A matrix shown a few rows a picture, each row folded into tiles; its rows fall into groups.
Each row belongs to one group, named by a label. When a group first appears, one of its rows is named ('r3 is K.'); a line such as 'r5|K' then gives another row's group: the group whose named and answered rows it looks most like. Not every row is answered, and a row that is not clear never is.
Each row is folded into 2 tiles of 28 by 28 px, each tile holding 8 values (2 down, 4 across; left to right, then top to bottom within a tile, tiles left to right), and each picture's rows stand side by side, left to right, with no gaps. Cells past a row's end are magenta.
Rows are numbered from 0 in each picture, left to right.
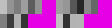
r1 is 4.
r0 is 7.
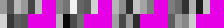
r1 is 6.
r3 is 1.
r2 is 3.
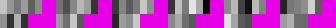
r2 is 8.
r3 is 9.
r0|7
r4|4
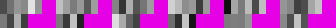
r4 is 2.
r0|3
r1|7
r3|7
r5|3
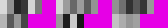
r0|4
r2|1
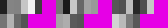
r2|6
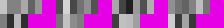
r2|1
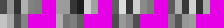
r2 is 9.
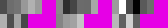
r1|1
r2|4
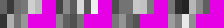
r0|8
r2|9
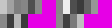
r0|7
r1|4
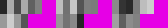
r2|3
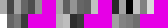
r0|6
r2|2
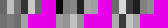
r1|8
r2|4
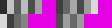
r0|2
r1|8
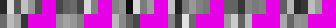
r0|9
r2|2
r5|4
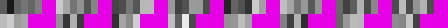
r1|7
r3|3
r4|8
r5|7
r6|1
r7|9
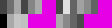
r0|8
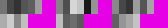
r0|1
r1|6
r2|1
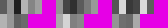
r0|2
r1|1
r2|4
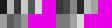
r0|2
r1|8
